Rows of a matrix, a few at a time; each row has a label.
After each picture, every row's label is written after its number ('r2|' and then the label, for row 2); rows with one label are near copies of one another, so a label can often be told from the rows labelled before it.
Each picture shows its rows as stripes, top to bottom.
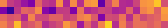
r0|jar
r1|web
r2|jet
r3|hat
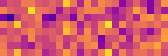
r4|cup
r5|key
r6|web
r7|hat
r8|cup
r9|jet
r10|jar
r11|hat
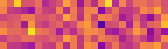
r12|hat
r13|jar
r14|cup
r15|jet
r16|key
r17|cup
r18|jar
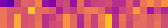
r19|web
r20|key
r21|hat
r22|hat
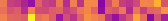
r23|jar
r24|jet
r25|key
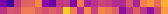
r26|web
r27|cup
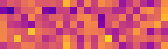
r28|cup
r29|web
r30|jet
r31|jar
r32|key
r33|hat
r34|cup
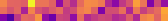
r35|key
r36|jet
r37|web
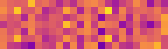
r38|key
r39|hat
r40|jet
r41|cup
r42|jet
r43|hat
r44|jar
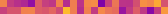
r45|jar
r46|cup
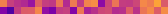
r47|jar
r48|web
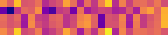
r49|hat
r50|web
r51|jet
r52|jet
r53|hat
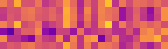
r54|hat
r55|cup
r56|cup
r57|hat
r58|web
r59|jar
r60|cup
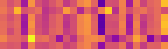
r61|jet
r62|hat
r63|jet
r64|jet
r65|jet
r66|key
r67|jet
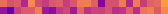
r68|jet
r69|web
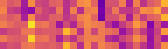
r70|jet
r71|jar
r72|jet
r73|key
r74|cup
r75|key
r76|cup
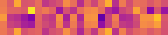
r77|hat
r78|key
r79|jar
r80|jar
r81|hat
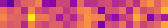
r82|web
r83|jet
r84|key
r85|jet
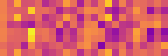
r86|hat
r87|key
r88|hat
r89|jar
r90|key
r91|key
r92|jet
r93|hat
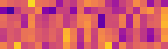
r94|key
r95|web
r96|jet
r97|jet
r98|cup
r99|cup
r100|hat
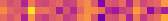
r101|jet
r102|key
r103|jet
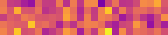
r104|jar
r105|hat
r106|cup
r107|key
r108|hat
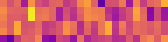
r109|jet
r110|key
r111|key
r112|hat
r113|hat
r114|web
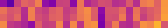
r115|web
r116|jet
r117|jet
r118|jar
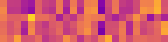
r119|jar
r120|jar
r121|key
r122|jet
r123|jet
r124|hat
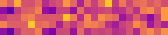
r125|hat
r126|web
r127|cup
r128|key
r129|web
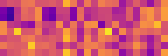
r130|cup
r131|web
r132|web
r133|jar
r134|hat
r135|cup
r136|key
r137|cup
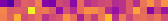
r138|web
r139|key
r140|hat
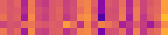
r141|jet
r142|jet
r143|jet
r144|cup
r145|jet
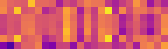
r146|key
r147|hat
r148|cup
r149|cup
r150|cup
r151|hat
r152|web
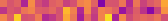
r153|jet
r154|cup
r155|hat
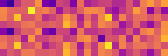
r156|web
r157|key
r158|hat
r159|cup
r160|web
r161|jet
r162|hat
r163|cup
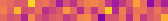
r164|key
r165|hat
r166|jet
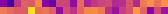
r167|web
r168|key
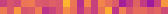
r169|cup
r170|hat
